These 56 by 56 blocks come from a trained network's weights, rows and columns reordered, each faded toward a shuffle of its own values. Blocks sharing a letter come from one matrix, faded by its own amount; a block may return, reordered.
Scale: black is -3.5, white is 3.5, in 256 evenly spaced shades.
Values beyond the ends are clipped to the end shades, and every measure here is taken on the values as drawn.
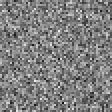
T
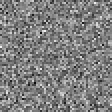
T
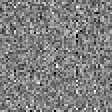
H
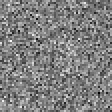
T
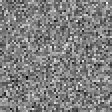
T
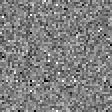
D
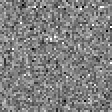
D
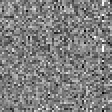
H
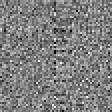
H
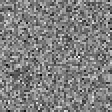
T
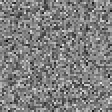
T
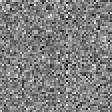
H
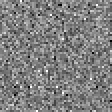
D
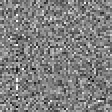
H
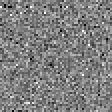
D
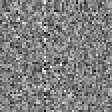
H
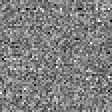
D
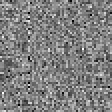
H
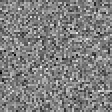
T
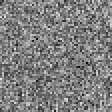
T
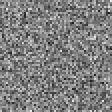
T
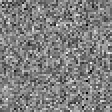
T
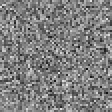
T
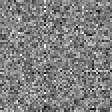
H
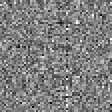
H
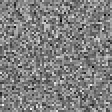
T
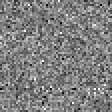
D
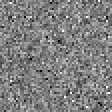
D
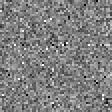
D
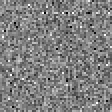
D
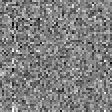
H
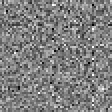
H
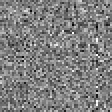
H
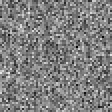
T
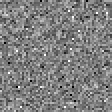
D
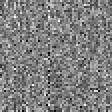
H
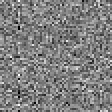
H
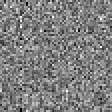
H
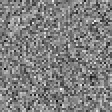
T
